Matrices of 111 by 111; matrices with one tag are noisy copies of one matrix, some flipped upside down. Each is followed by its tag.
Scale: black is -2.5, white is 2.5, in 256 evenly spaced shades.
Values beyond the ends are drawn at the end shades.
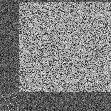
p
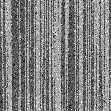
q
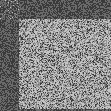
p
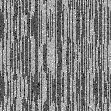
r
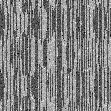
r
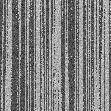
q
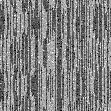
r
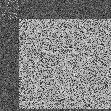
p
